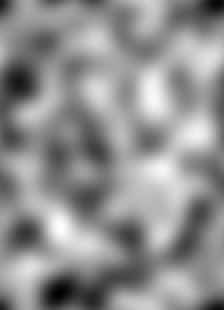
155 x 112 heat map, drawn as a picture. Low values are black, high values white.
Mirror symmetry: none. Lone odd cells: none. Odd rows or columns: none. Grain: smooth.
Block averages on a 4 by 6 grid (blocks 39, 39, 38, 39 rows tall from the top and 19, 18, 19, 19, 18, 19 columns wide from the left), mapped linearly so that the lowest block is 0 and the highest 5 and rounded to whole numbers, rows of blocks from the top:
113232 / 022343 / 231351 / 211131
